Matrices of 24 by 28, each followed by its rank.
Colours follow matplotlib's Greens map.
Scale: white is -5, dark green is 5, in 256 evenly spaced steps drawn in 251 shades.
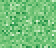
five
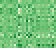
three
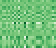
two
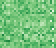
five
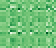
two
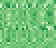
three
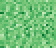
five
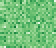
five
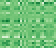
two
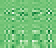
two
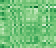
three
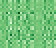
three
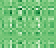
two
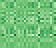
two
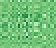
three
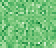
five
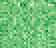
five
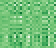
two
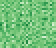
five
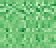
three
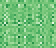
three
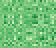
three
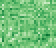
five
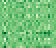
three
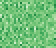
five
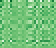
two
